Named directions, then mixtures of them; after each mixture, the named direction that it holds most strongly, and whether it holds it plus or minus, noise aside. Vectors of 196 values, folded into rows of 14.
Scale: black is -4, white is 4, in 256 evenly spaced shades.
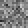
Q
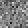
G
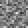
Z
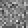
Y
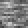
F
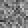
Q, plus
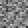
Z, minus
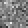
G, minus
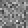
Y, plus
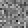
Y, minus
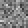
Q, minus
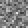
Z, plus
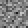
Z, minus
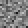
Z, minus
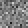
G, plus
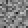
Z, minus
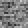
F, minus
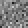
G, minus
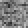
F, minus
